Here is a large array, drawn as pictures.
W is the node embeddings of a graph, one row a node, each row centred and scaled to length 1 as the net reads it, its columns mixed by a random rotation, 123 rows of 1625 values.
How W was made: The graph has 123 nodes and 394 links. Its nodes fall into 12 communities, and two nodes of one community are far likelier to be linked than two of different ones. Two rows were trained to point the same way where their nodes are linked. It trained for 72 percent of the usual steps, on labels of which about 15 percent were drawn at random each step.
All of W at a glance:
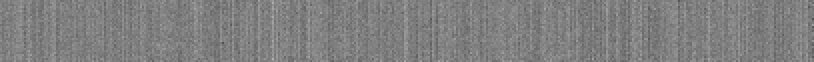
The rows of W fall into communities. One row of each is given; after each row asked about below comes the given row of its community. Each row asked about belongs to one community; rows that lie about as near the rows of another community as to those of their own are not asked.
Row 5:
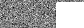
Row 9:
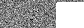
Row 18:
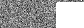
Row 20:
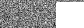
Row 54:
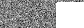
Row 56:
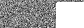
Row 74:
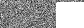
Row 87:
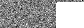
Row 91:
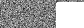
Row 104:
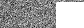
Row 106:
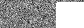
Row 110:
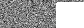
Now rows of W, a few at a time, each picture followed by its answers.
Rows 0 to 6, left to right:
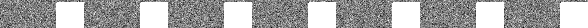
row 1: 91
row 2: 5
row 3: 54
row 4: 87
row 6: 91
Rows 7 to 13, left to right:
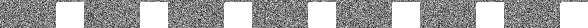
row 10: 5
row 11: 20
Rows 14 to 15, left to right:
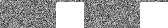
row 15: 18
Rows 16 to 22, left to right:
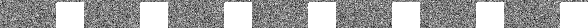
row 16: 54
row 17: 20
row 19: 18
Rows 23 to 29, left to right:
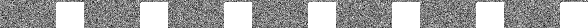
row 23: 106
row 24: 110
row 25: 104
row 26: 104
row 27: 20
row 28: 54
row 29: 91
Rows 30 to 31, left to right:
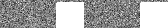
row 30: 5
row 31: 20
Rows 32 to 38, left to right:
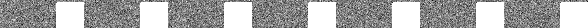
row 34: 91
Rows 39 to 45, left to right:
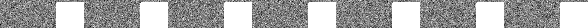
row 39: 20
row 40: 87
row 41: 56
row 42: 74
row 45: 20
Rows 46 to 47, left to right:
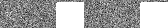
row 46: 91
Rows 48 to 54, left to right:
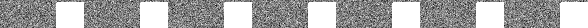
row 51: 5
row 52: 9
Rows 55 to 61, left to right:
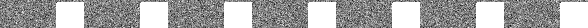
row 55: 9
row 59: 5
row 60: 9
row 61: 87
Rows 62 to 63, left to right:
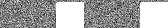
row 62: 56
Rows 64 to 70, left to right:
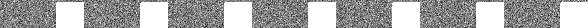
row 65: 9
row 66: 104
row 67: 74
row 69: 18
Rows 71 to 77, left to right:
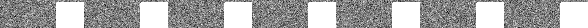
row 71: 104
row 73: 56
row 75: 18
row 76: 91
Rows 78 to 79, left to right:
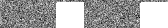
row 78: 106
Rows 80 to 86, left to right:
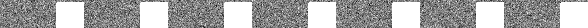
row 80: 20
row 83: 56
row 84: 9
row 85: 91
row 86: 9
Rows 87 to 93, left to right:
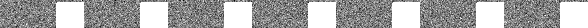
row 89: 87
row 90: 9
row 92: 56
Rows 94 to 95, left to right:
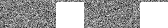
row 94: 104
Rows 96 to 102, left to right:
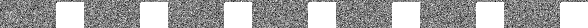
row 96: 91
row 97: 9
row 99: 5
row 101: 87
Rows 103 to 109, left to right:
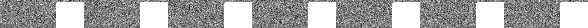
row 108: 87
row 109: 87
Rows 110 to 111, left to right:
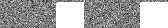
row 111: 74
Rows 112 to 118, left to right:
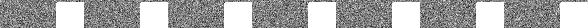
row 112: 56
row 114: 110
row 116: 20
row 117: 5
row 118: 56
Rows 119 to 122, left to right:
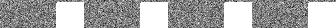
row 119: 56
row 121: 5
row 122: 106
